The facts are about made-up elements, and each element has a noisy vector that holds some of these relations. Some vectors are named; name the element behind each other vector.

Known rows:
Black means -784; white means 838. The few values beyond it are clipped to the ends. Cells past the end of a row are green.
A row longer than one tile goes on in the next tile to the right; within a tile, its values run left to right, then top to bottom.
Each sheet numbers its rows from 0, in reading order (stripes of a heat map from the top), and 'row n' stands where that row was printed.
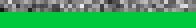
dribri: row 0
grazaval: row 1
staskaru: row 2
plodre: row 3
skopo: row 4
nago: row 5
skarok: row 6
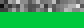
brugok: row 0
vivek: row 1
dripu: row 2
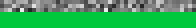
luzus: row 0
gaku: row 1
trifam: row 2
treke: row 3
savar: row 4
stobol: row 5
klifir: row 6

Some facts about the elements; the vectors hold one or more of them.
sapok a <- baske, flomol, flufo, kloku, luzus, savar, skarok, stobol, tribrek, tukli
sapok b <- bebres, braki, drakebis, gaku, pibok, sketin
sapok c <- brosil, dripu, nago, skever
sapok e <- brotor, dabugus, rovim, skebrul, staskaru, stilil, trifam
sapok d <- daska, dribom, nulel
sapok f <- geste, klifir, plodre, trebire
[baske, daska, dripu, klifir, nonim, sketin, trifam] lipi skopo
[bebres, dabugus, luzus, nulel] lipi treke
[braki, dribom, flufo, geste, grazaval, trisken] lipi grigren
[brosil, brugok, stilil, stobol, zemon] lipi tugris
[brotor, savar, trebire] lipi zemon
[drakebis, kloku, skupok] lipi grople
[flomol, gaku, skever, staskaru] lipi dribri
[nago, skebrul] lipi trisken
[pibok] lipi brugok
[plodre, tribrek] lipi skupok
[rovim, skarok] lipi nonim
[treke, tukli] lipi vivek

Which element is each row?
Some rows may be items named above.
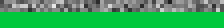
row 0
rovim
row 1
staskaru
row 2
skebrul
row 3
brotor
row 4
braki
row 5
savar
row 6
daska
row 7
vivek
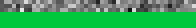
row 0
treke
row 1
flomol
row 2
baske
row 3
trebire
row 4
bebres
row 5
tugris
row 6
stilil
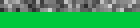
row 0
drakebis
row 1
zemon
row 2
skopo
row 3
stilil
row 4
flufo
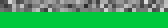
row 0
nonim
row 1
tukli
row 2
dribom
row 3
savar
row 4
tukli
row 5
dabugus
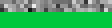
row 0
skever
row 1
gaku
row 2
brosil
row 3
nulel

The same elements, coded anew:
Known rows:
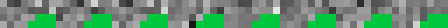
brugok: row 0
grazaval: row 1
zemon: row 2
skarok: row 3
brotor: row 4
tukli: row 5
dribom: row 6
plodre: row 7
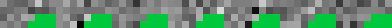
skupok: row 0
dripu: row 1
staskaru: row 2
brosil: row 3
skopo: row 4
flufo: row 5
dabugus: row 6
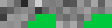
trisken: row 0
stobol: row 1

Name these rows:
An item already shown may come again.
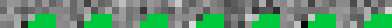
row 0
sketin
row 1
skever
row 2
klifir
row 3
geste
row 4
treke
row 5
dripu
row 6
brosil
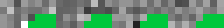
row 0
trebire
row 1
vivek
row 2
sketin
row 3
savar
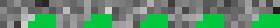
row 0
nulel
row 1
pibok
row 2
flufo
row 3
bebres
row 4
luzus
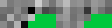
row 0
nonim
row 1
klifir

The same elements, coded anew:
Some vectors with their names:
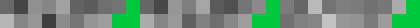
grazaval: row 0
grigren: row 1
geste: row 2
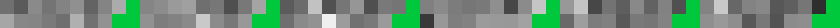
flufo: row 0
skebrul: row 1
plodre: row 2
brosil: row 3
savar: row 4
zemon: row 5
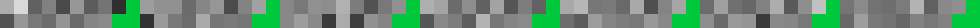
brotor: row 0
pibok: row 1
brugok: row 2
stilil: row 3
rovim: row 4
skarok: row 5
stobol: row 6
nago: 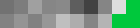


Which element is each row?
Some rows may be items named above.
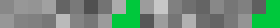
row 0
skebrul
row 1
trebire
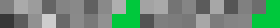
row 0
klifir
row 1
stilil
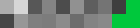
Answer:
brotor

